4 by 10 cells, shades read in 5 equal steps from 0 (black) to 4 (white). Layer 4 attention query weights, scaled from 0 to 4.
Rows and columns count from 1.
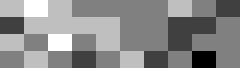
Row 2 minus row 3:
-2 1 -1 1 0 0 0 0 -1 0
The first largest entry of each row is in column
2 2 3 2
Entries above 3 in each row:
1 0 1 0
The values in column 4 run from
1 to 3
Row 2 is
1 3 3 3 3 2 2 1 1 2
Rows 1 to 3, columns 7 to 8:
2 3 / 2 1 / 2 1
